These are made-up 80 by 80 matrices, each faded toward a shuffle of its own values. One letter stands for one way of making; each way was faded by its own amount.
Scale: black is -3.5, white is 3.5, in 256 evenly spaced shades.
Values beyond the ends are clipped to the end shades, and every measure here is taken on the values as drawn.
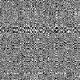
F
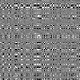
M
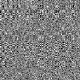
F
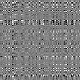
M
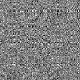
F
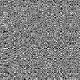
F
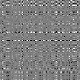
M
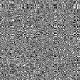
F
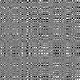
M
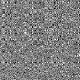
F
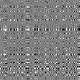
M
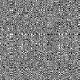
F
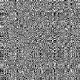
F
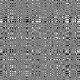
M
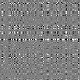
M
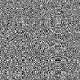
F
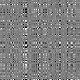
M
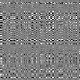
M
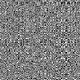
F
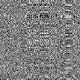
F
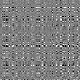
M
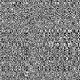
F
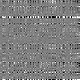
M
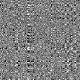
F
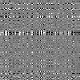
M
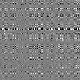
M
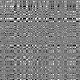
M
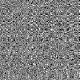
F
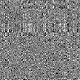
F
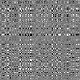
M
